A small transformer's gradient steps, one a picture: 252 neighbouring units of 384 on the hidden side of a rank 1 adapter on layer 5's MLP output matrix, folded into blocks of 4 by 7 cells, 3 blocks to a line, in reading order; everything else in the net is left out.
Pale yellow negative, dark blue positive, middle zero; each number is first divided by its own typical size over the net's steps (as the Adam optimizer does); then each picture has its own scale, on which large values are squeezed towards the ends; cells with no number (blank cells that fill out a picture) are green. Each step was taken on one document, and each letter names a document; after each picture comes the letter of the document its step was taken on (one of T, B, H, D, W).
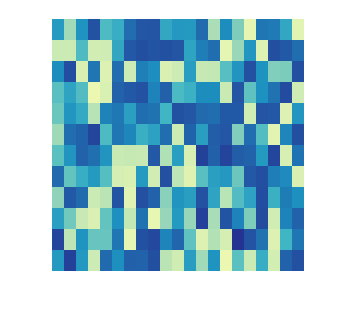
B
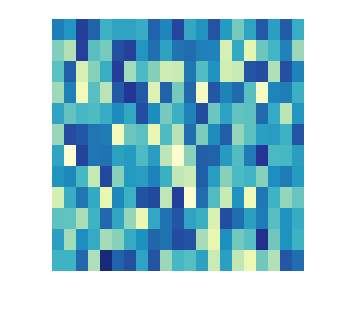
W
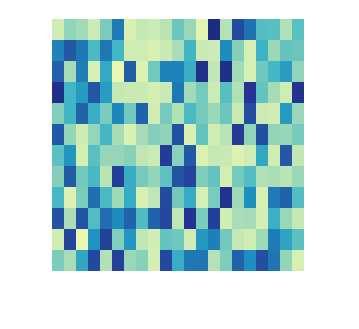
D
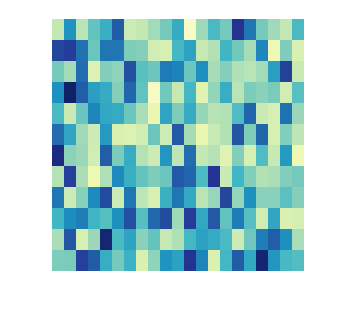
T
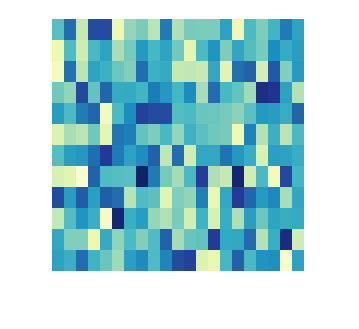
W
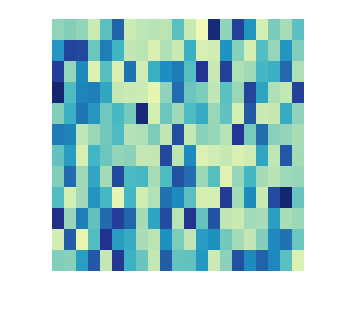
D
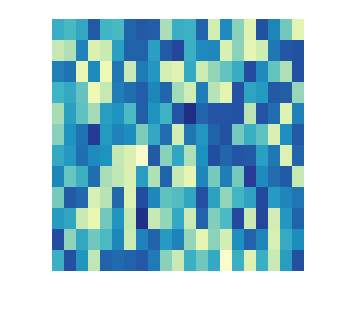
B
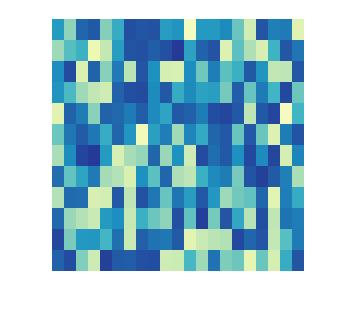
B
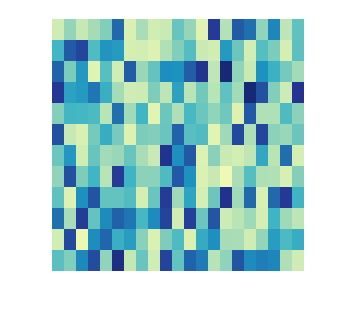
D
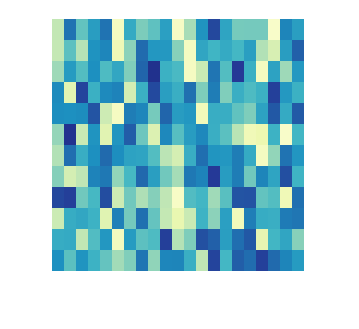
W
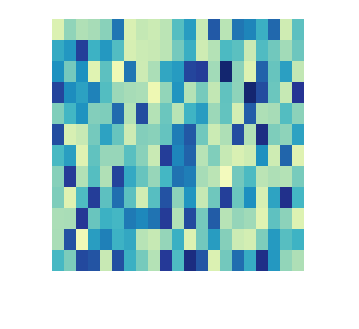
D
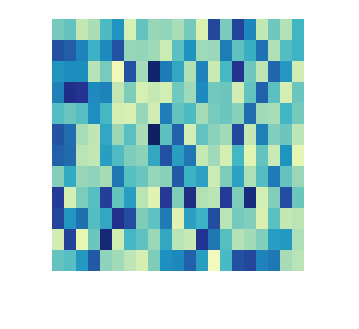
W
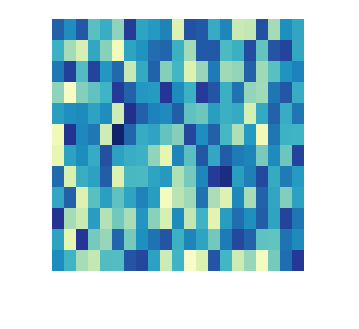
W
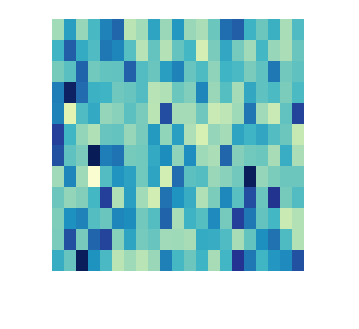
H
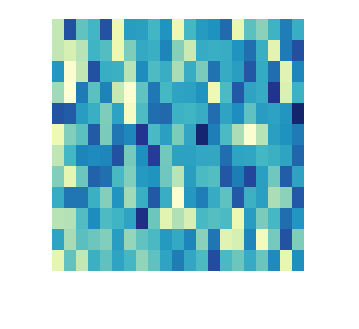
H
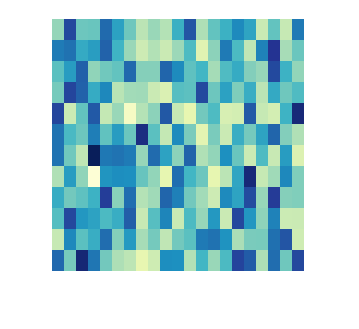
H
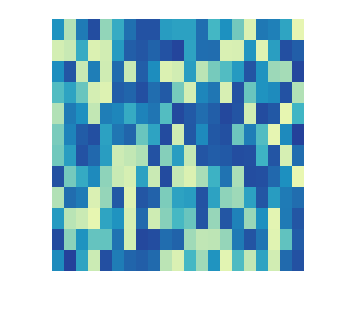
B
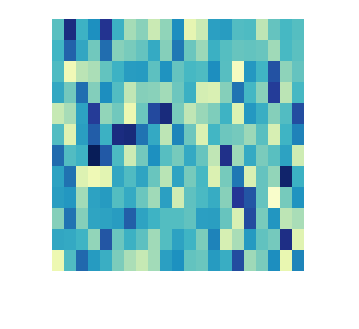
H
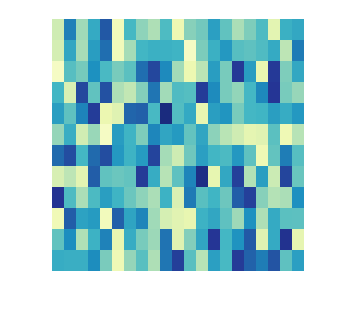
W
